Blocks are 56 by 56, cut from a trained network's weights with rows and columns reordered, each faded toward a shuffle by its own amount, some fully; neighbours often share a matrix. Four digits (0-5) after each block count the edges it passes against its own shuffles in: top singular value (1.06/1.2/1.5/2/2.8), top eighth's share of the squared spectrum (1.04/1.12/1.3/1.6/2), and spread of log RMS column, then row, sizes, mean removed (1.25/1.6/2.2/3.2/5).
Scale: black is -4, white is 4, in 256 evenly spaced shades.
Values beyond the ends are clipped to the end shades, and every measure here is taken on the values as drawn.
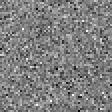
0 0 0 0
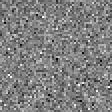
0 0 0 0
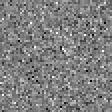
0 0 0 0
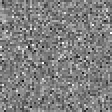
1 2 0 0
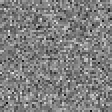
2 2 0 1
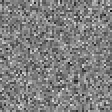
0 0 0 0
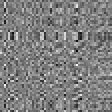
4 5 3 2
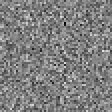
2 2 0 0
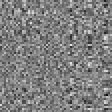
4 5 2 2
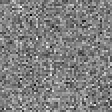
3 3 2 1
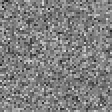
1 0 0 0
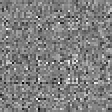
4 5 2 3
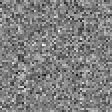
3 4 2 0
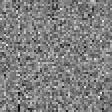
3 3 2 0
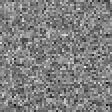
3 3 1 0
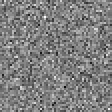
2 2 1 0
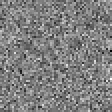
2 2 0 0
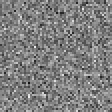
1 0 0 0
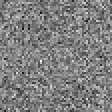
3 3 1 0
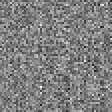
3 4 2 1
